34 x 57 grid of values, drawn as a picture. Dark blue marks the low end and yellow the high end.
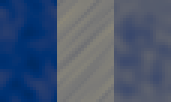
The table splits into one row of 3 panels. Panel 1,1: very low, blotchy, faint in contrast. Panel 1,2: middling, slanting up to the right, faint in contrast. Panel 1,3: low, blotchy, faint in contrast.
